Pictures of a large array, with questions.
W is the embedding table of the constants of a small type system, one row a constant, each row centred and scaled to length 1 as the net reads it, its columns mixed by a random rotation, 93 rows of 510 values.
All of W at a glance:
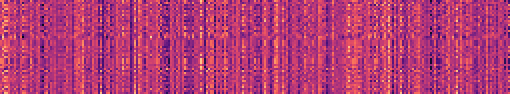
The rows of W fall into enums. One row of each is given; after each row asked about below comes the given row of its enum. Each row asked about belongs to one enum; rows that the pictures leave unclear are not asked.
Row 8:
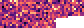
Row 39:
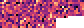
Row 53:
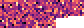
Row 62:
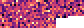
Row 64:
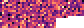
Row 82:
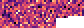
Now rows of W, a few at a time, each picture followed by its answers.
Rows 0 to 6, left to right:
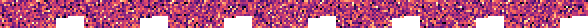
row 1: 62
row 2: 39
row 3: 82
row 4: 53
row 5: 53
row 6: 39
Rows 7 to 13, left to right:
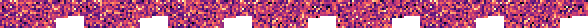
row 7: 8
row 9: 8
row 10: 39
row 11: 62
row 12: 8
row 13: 39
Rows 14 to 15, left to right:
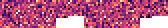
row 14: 82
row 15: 62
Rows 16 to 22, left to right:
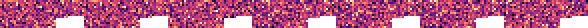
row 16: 53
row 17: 53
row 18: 62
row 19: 8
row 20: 8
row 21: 8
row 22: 64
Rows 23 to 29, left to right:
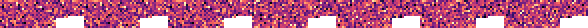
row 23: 53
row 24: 53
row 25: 53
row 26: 64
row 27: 62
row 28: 62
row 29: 82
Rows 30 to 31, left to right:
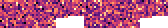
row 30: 53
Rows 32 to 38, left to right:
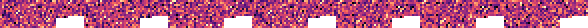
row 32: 82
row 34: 64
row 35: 82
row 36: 39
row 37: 39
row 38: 53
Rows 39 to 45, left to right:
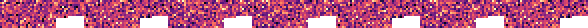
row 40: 62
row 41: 8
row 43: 62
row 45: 62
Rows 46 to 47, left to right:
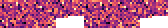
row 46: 53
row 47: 53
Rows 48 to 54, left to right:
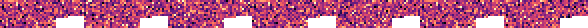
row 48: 53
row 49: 64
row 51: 53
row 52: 82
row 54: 62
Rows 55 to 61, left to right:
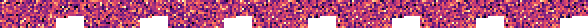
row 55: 39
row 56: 53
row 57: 8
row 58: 62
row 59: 62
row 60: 62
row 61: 62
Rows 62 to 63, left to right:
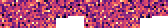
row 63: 62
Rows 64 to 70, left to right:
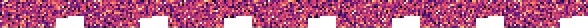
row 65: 8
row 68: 82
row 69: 82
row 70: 8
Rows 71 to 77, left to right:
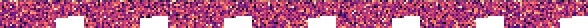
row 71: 8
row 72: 62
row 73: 64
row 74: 53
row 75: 82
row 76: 53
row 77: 8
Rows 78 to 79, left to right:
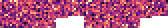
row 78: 8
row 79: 64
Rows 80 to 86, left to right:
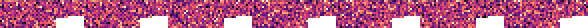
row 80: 53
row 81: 53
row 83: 8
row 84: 8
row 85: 62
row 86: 8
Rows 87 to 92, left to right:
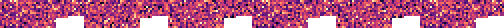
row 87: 8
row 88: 39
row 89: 62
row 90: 8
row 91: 62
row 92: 8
